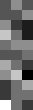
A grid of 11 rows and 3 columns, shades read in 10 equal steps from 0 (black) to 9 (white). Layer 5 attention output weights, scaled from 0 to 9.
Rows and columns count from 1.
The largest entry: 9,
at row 11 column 1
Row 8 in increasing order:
0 5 7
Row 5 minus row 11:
-5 1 3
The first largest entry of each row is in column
2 3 1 1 2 3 1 2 3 2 1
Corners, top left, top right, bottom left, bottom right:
3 3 9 2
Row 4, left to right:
7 4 1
